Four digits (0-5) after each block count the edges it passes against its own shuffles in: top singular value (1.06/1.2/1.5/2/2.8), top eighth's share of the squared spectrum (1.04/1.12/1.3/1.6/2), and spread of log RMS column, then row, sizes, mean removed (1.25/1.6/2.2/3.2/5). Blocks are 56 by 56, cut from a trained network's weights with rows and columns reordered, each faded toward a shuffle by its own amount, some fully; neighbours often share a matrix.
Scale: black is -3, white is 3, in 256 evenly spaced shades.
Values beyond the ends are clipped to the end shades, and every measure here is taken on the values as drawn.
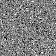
0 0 0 0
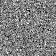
0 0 0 0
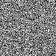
0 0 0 0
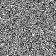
1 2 0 0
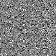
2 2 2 0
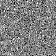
2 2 1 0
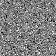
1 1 0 0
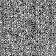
2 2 0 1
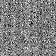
2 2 0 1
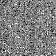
1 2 0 1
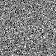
1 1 0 0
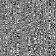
3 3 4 1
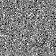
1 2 0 2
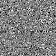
1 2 0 2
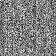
2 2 0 0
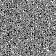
1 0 0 0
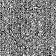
2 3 0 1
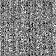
3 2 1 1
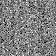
2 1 0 0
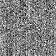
2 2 0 0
